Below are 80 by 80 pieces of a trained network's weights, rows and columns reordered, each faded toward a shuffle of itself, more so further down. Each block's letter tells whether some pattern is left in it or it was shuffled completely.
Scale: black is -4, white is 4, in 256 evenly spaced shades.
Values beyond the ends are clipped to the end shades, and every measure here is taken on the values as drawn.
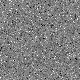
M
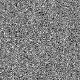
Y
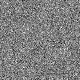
Y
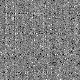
Y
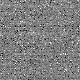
Y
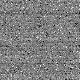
Y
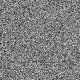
Y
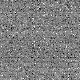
Y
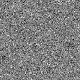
Y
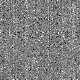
Y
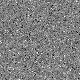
M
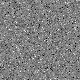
M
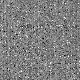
Y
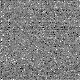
Y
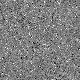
M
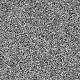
M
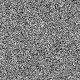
M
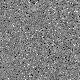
M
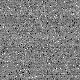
Y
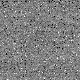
Y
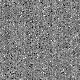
Y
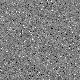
M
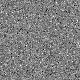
M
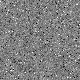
M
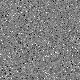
M
